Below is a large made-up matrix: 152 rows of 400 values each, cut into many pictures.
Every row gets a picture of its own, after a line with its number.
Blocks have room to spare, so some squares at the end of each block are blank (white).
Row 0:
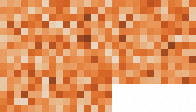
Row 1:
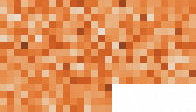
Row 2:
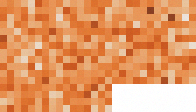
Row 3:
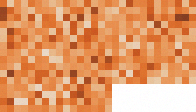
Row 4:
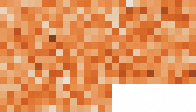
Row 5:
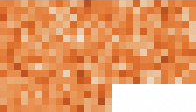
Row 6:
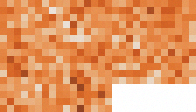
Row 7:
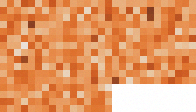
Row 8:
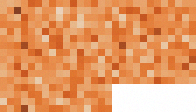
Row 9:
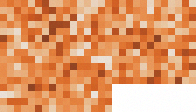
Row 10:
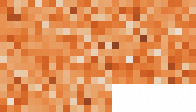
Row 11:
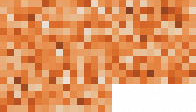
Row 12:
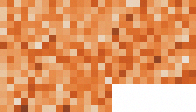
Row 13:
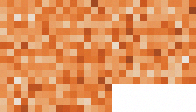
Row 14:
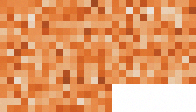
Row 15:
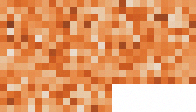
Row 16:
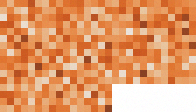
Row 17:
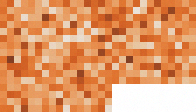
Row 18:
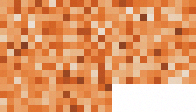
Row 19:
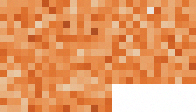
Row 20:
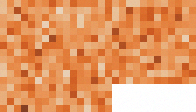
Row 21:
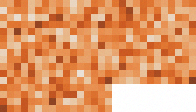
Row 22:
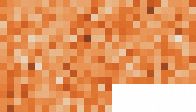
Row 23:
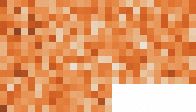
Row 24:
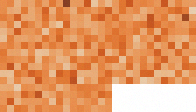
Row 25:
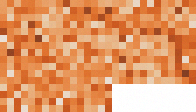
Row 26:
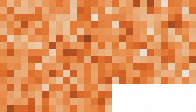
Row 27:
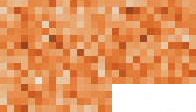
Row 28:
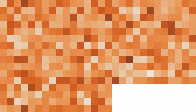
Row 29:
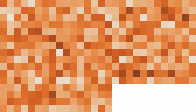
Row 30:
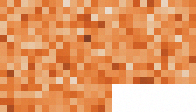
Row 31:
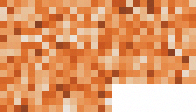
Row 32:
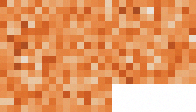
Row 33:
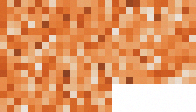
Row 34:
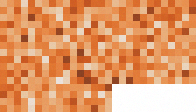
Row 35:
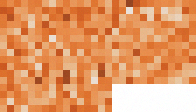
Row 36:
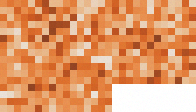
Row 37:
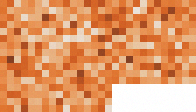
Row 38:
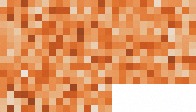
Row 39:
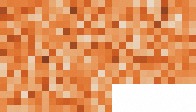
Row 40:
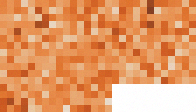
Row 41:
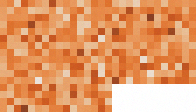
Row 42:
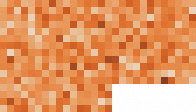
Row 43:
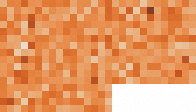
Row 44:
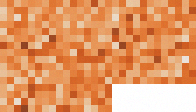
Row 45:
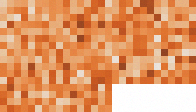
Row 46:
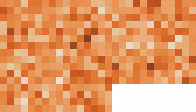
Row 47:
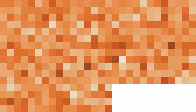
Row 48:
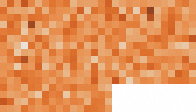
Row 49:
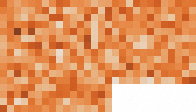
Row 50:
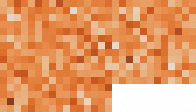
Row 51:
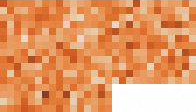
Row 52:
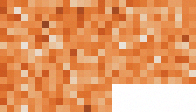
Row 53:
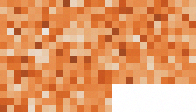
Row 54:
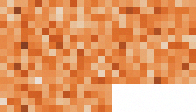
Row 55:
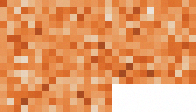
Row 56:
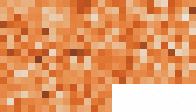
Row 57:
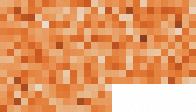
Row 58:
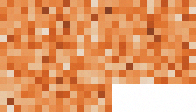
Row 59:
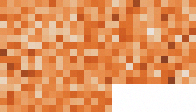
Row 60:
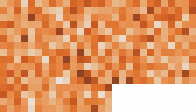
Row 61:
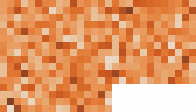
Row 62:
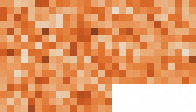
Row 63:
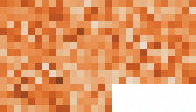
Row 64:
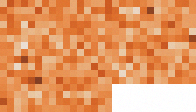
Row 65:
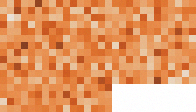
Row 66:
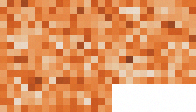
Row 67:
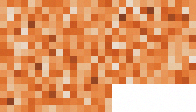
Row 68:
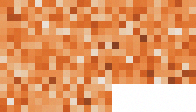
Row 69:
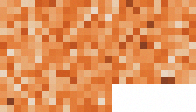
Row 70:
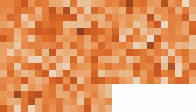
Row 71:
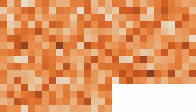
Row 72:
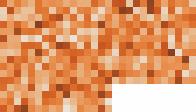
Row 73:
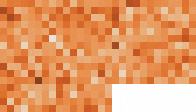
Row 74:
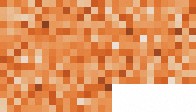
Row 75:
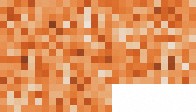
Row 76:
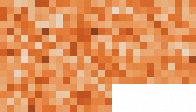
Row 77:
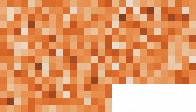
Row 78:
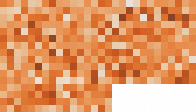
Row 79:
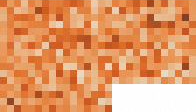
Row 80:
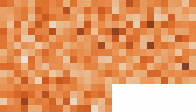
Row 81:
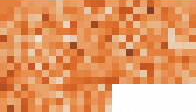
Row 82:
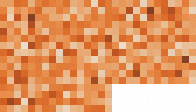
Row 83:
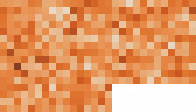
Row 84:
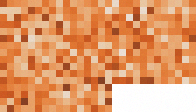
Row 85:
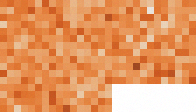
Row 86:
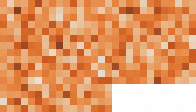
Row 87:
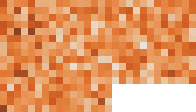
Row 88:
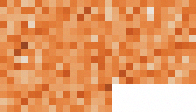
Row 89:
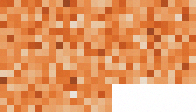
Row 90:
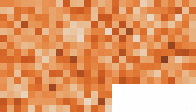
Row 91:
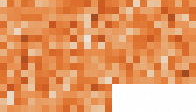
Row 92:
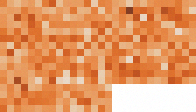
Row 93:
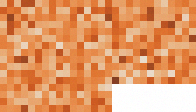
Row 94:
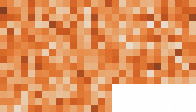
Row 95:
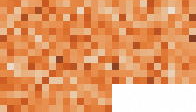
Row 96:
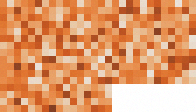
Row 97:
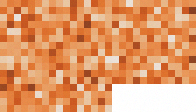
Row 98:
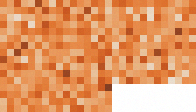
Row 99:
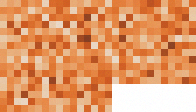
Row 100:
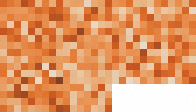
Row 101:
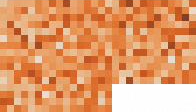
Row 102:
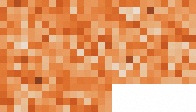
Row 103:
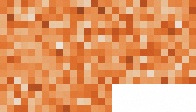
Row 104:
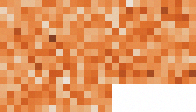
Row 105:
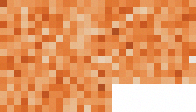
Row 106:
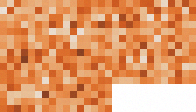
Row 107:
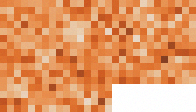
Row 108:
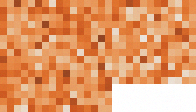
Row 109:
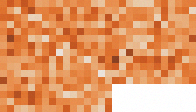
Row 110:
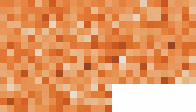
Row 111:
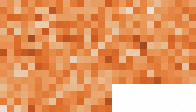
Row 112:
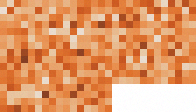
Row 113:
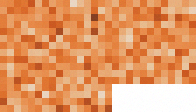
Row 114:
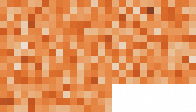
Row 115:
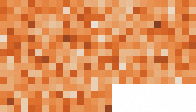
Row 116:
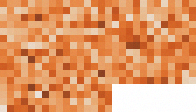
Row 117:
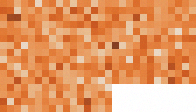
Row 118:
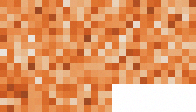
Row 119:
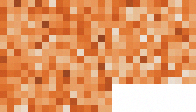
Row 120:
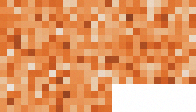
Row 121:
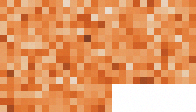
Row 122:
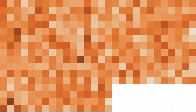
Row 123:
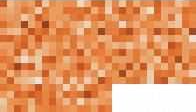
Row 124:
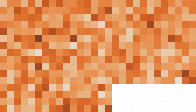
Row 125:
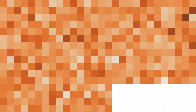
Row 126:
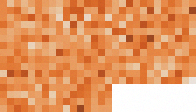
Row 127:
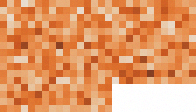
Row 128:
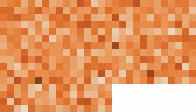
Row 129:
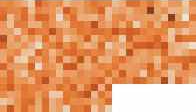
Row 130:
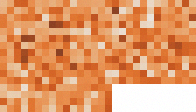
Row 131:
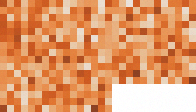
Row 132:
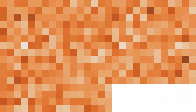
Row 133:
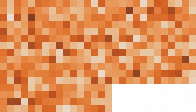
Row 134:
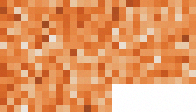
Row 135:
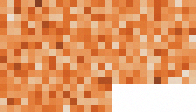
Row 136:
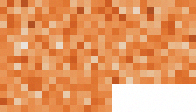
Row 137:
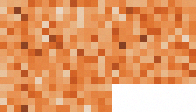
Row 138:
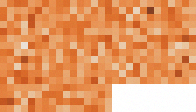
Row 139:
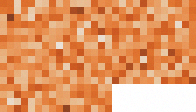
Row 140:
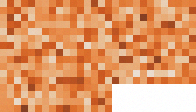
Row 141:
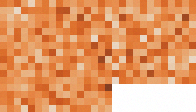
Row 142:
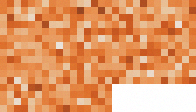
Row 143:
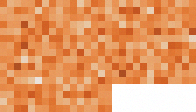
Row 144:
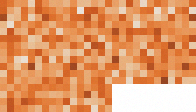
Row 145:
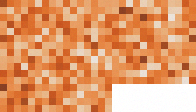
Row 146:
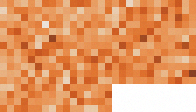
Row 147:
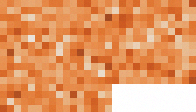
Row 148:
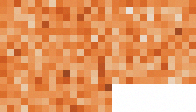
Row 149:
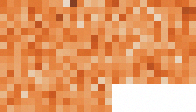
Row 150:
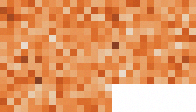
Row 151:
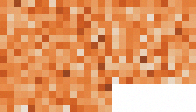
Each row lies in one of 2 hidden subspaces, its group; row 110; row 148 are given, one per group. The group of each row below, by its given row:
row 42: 110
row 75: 110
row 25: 110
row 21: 110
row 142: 148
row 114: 148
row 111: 110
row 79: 110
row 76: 110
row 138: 148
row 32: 148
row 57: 148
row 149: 110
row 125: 110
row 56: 110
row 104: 148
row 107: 110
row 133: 148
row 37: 110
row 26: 110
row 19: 110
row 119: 148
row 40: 110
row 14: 148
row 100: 110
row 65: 148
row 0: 110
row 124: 110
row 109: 110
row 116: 110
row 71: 148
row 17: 110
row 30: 110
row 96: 148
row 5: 110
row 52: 148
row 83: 110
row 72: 110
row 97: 110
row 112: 110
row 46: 110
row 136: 148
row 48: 148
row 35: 148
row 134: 148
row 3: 110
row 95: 110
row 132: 148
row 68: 148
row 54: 148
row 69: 110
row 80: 110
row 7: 148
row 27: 148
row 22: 110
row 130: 110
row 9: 110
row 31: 110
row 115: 110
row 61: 110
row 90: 110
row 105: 110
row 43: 148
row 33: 148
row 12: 148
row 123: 148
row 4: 148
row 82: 148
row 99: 110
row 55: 148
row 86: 148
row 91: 110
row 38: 110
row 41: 148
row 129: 110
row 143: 148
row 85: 110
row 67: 148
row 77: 148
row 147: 110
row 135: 148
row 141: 148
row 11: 148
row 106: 110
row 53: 110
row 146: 148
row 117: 148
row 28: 148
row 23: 110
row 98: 148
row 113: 110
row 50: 148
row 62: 110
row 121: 110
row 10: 148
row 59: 110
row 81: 110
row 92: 148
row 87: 110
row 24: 110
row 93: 148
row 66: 148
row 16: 110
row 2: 110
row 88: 148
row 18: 148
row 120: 110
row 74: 148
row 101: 110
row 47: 110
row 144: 110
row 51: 110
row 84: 110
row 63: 110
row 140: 148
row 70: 110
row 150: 148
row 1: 148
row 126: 110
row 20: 148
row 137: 148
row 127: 148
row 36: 110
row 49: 110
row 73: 148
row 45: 110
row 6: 110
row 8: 148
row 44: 148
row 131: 110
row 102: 148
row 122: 110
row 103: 148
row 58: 110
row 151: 148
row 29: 148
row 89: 110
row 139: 148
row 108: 148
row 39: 110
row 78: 148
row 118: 110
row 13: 148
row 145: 110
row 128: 148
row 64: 148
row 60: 110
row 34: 110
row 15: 110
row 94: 110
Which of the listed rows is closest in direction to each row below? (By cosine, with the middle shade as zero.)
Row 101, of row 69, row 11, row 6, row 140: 69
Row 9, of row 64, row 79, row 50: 50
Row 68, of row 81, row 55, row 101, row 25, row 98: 55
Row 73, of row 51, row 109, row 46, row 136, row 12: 136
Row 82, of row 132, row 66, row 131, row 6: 132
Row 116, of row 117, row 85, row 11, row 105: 105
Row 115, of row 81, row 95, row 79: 79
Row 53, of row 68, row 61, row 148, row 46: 61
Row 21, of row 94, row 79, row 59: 59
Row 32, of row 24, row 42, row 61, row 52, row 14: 14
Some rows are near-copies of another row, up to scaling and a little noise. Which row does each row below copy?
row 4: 104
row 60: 34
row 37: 17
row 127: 71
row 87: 23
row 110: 47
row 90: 107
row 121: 30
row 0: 99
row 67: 77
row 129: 2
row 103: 142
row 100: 63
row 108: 119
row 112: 106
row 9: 36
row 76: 62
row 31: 72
